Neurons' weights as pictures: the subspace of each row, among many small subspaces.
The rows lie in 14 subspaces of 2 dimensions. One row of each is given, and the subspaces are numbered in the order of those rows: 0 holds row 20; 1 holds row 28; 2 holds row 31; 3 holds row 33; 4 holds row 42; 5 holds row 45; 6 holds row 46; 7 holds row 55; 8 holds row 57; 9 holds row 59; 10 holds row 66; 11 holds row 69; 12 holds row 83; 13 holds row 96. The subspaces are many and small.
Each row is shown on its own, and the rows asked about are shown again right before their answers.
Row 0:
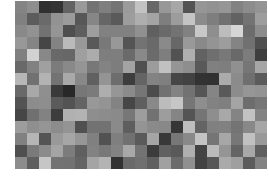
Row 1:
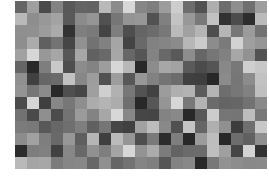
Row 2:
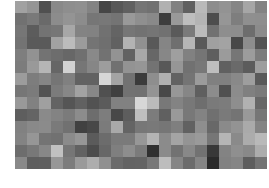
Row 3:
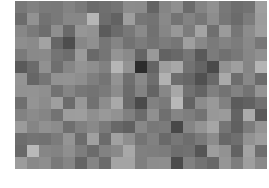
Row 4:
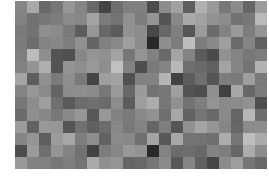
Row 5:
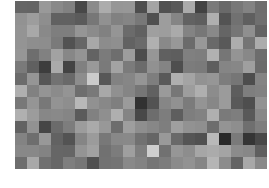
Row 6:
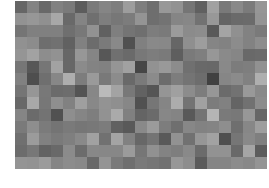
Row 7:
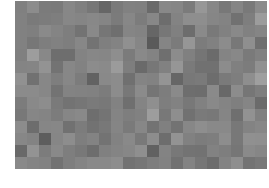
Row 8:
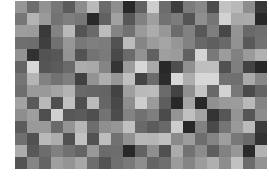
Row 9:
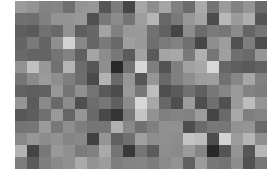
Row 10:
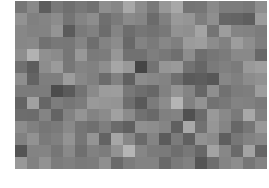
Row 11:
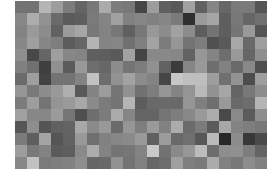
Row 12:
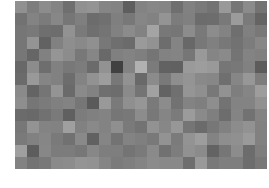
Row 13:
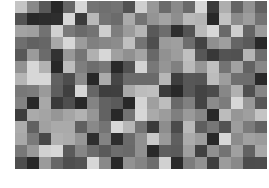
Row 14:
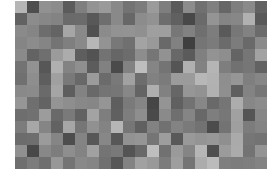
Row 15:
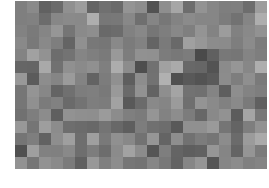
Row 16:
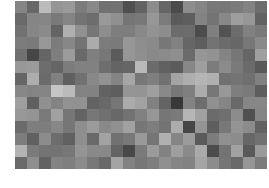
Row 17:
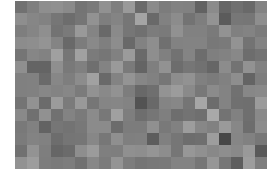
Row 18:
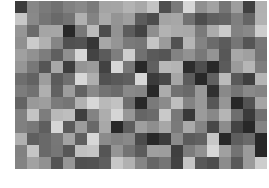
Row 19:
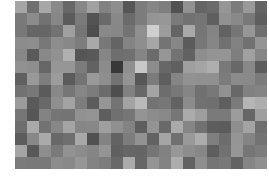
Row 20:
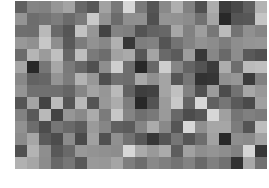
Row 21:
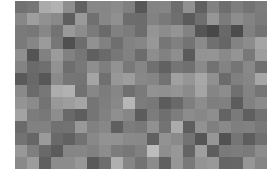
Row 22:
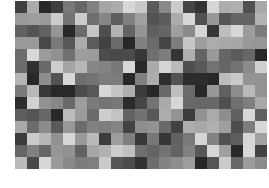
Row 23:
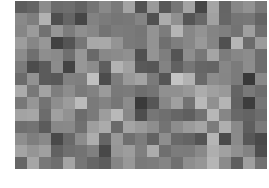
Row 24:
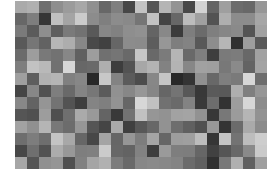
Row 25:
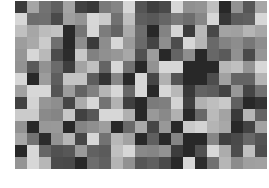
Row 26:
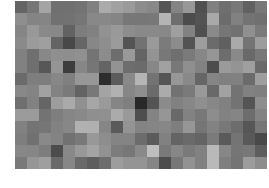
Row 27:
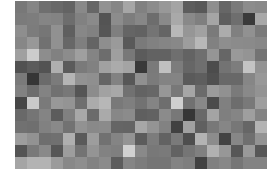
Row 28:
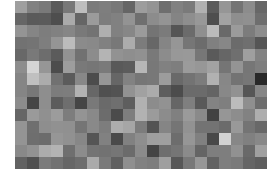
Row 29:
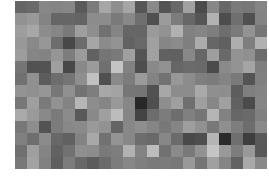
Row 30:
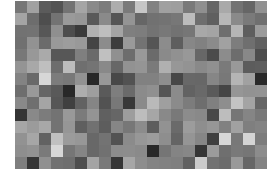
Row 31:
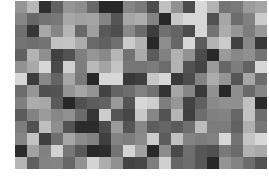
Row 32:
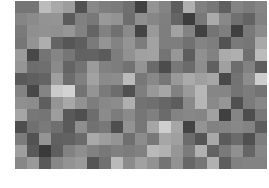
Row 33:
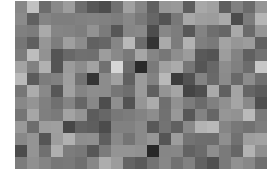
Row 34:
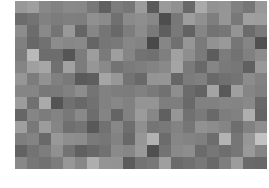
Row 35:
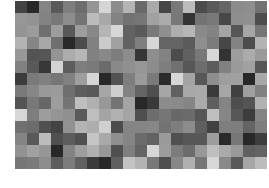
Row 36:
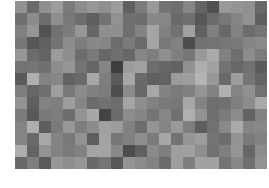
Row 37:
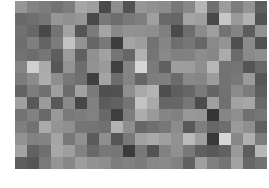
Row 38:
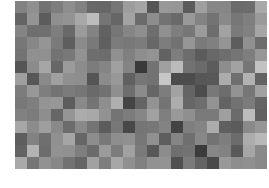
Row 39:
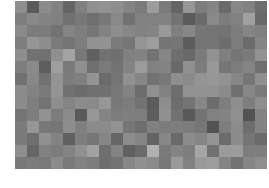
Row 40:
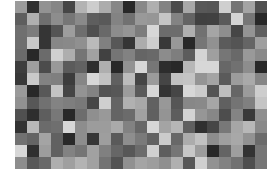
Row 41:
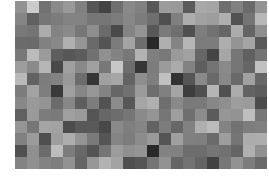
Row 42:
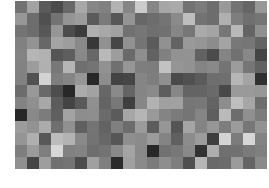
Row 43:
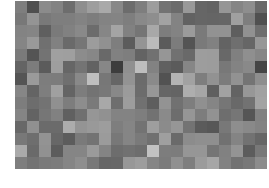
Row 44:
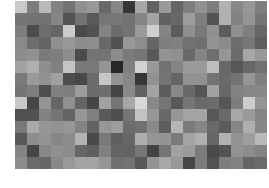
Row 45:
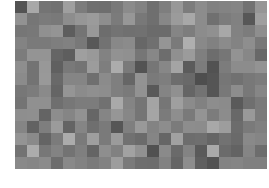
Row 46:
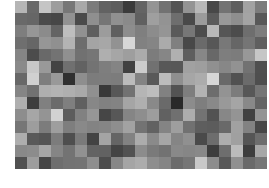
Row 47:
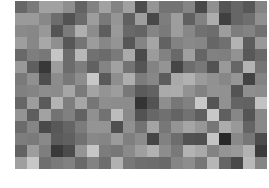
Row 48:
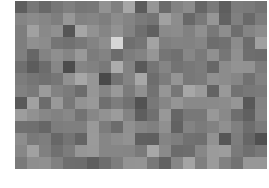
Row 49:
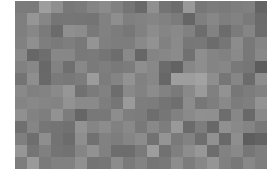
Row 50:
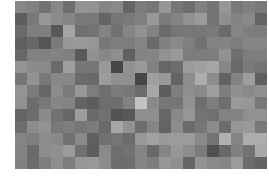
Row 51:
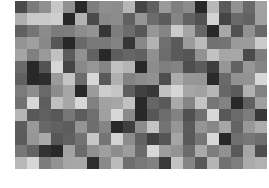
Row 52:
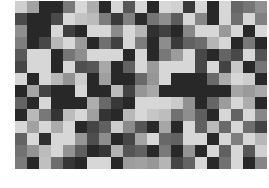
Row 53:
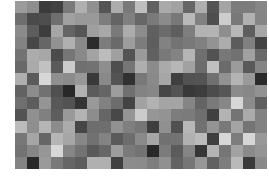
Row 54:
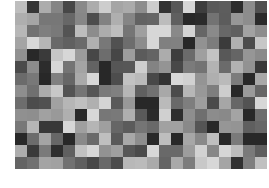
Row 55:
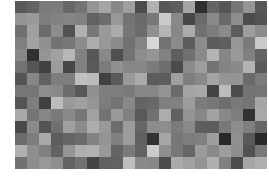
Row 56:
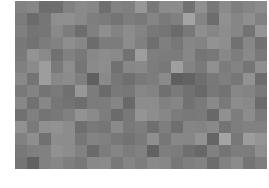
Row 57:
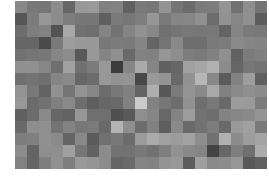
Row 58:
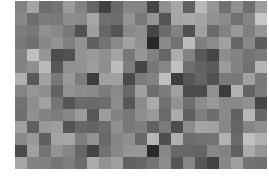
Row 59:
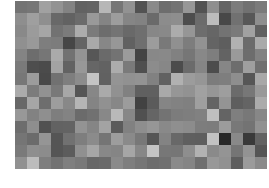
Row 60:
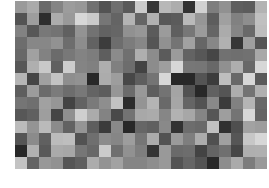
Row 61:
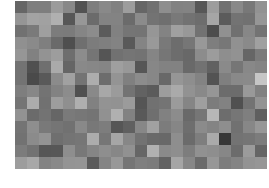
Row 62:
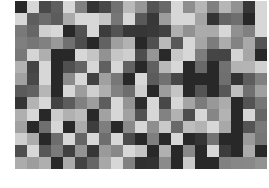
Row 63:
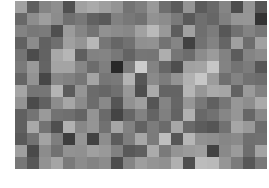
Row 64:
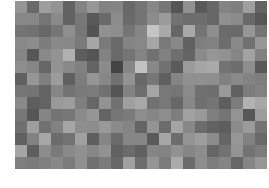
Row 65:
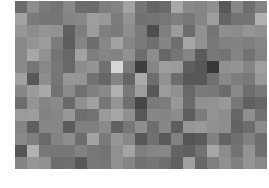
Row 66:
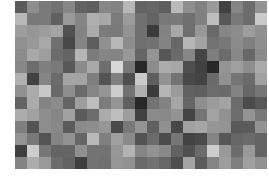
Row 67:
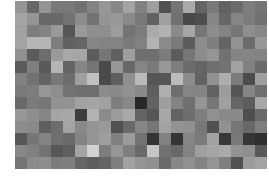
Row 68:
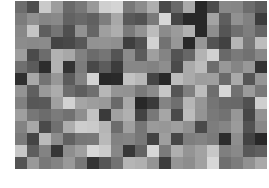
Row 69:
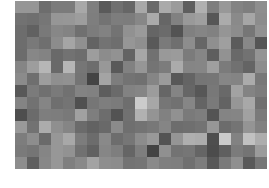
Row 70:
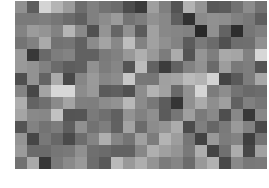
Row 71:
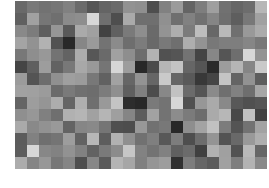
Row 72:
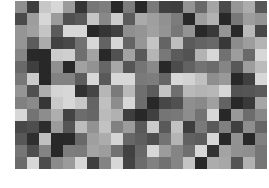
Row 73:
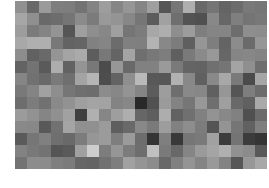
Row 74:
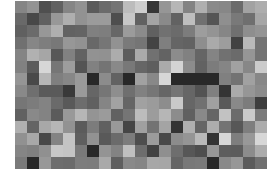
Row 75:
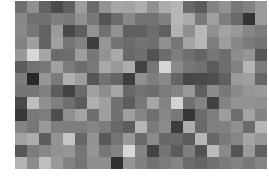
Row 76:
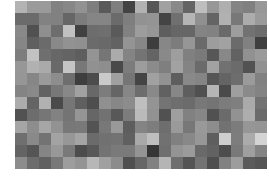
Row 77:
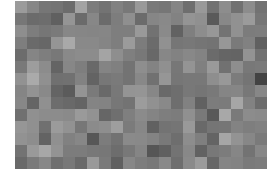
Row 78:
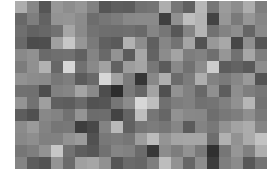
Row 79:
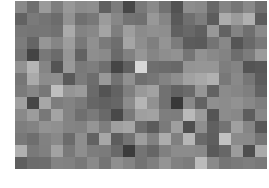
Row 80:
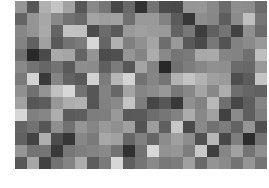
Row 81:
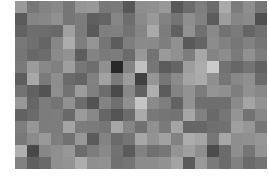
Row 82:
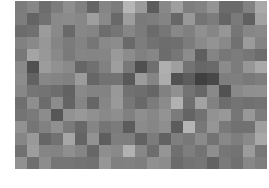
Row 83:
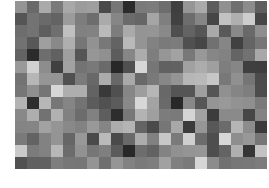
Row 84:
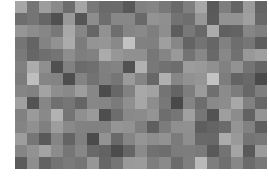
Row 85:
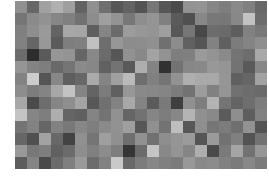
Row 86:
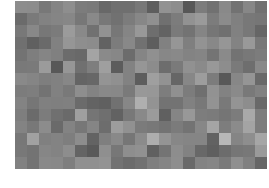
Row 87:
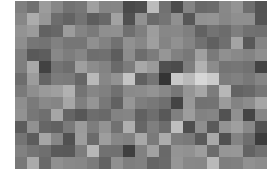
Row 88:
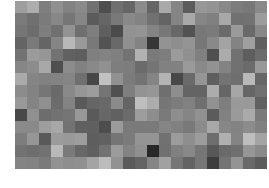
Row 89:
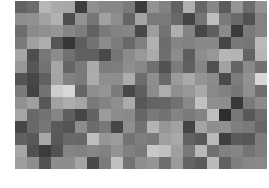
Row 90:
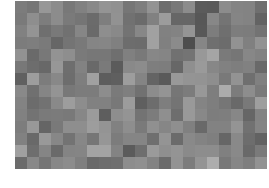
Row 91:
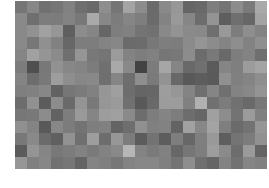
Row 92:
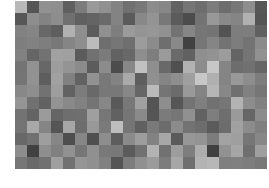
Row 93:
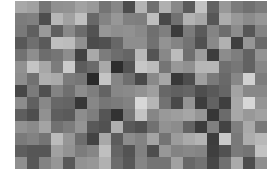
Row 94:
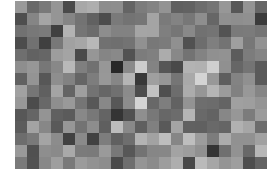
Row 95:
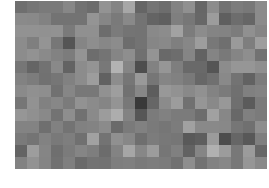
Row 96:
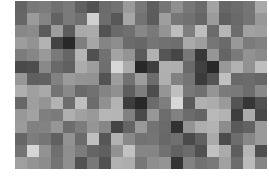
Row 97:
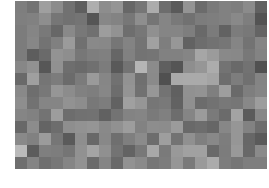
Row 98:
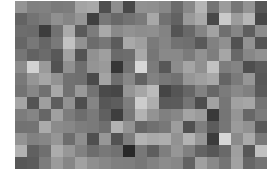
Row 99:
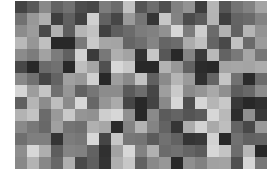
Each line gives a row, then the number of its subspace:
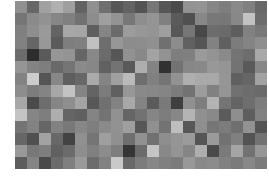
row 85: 4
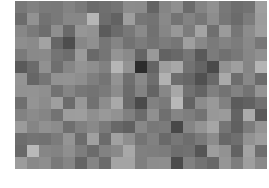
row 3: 13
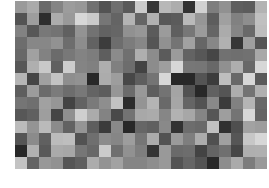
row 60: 13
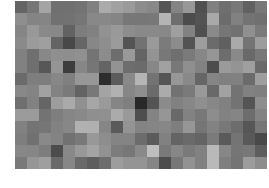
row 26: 2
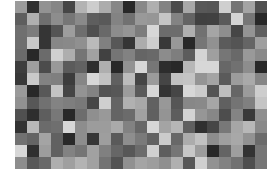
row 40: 3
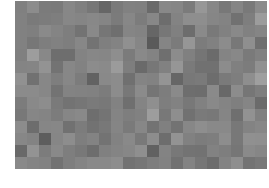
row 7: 10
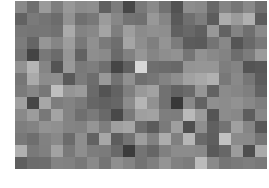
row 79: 12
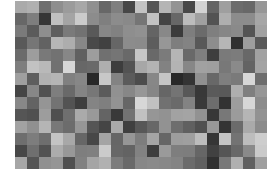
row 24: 13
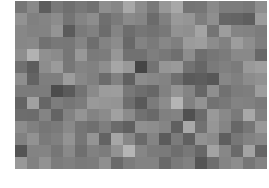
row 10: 12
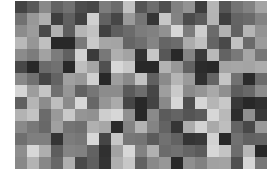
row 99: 13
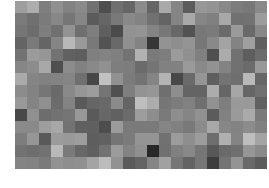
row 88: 3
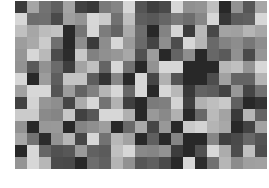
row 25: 10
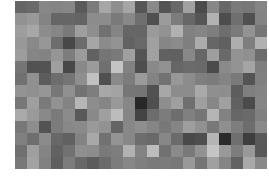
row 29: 11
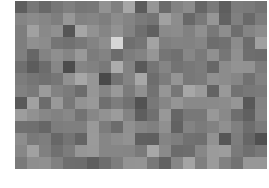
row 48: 7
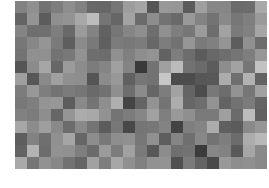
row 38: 13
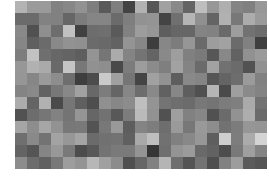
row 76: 7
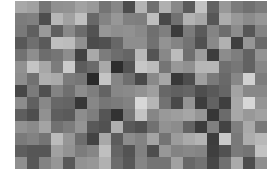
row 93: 13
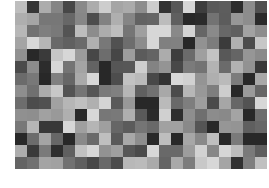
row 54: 8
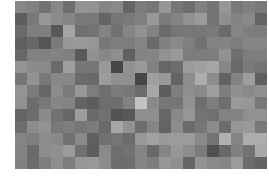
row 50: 8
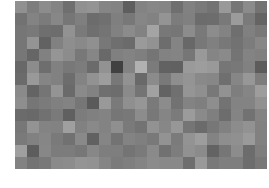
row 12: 3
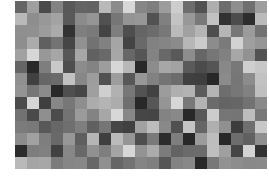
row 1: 12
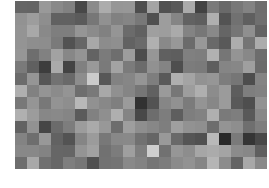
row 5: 11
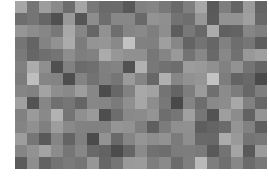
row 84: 6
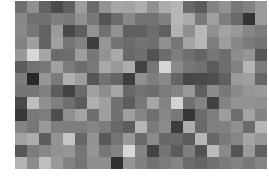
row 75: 4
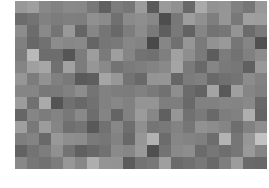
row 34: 7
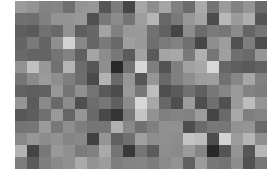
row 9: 11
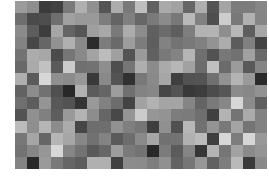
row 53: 12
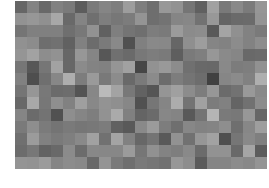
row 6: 1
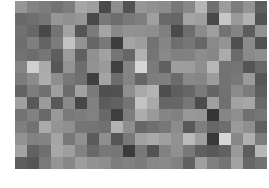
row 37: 9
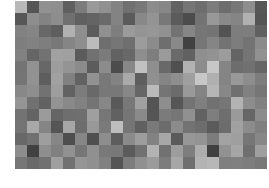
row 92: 5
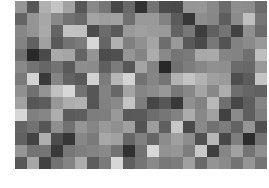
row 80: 4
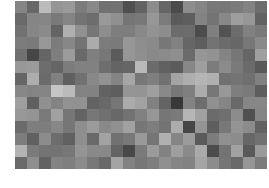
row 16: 12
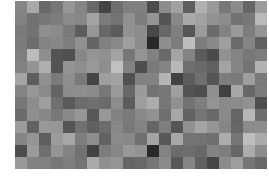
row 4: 10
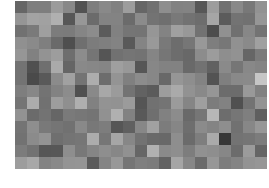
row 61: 1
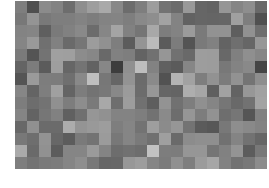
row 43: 3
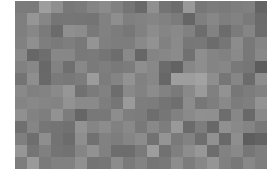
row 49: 9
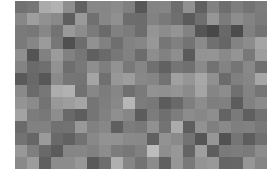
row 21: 1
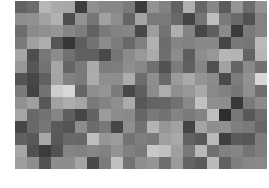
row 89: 6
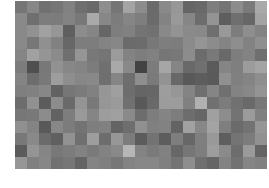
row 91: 9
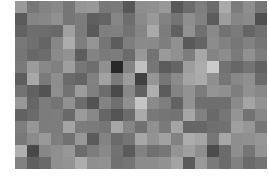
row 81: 10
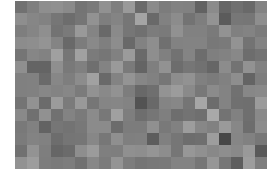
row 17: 0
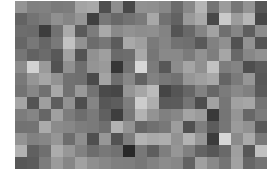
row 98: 9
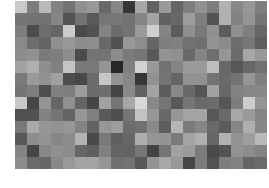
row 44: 7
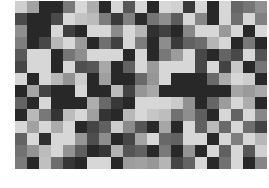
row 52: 12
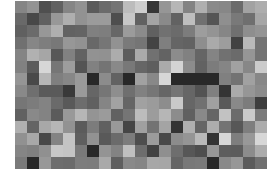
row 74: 0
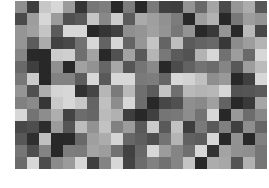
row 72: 4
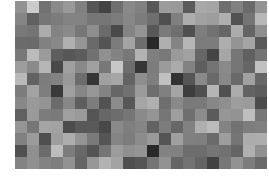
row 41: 3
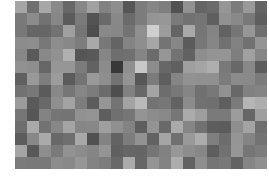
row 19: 7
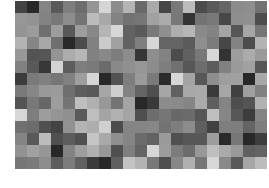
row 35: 3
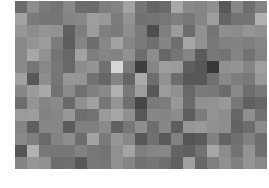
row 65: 10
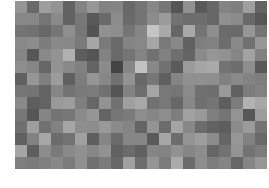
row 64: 7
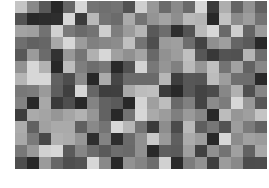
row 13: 1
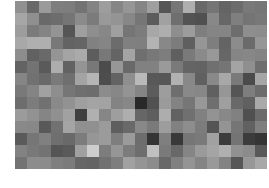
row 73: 8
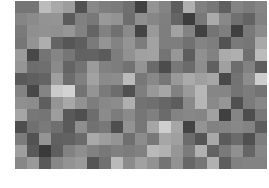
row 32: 6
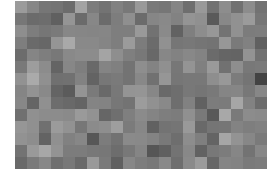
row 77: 6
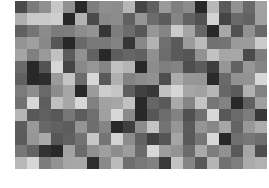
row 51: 1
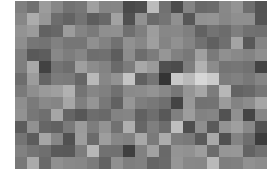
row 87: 0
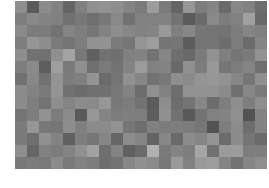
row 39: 5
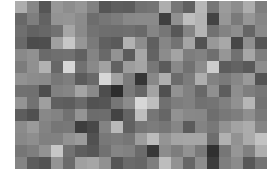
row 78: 2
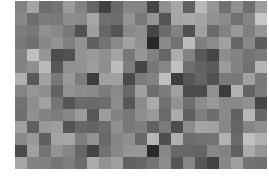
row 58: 10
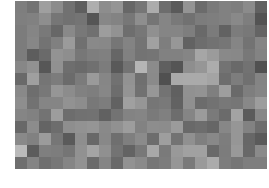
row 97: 11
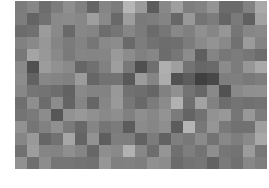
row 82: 0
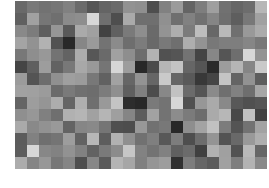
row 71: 13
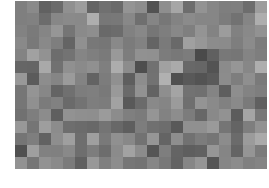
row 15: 11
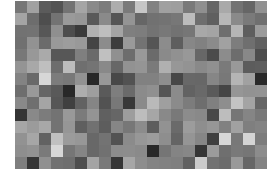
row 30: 4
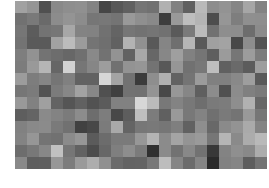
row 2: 2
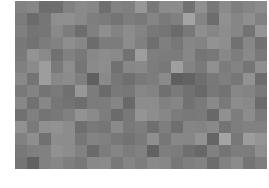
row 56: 9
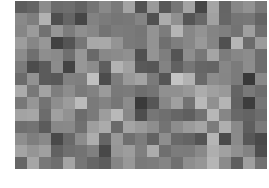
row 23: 13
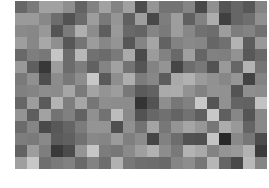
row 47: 0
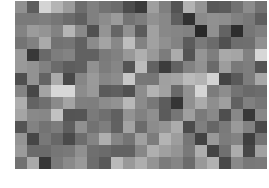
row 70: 6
